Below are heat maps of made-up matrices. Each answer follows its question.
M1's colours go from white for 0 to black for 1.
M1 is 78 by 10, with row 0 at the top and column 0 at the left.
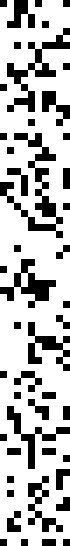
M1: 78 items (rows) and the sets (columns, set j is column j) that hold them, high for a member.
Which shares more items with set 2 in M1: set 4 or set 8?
set 4
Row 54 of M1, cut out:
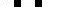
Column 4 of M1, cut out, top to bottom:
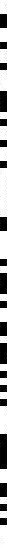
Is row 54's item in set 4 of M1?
no
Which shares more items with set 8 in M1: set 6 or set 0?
set 6
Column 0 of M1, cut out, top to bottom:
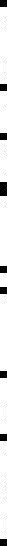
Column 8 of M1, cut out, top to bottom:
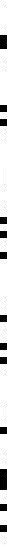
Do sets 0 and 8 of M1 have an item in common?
no
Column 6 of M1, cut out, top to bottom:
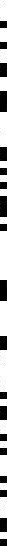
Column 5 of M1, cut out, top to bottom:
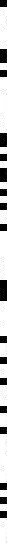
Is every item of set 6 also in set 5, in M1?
no
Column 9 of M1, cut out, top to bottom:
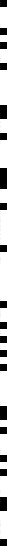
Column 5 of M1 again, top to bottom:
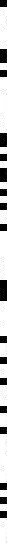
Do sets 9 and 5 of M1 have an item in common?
yes
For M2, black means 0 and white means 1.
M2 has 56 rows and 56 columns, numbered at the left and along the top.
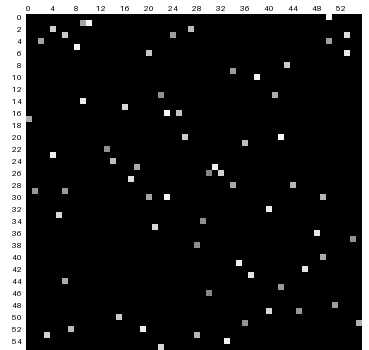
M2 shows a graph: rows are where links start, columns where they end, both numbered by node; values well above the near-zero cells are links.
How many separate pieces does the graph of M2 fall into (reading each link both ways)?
8
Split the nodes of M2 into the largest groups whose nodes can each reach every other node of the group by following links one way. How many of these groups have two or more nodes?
5
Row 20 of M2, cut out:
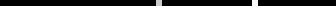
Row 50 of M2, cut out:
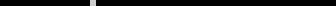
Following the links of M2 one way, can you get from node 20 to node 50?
yes
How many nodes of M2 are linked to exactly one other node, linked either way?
4
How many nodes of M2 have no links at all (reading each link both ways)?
4
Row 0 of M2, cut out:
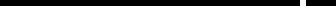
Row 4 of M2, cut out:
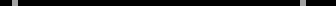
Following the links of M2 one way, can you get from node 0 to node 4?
yes
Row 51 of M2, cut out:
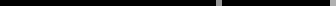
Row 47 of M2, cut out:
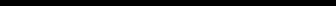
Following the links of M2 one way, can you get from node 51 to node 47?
no
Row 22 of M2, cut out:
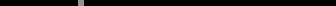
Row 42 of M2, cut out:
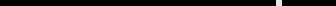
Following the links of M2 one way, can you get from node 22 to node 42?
no
